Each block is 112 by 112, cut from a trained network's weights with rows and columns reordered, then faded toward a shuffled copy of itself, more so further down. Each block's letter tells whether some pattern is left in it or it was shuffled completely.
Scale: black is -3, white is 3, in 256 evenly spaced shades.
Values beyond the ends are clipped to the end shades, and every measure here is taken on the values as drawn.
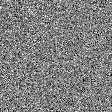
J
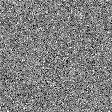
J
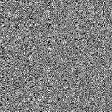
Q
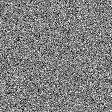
J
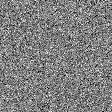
J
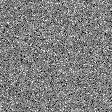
J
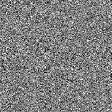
Q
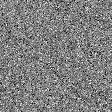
J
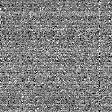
Q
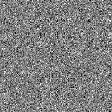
Q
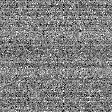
Q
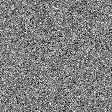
J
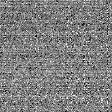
Q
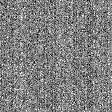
Q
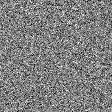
J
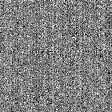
Q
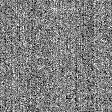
Q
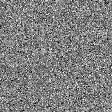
J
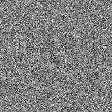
Q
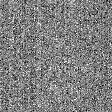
Q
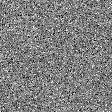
J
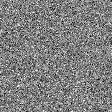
J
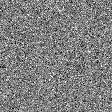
J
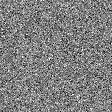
J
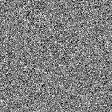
Q
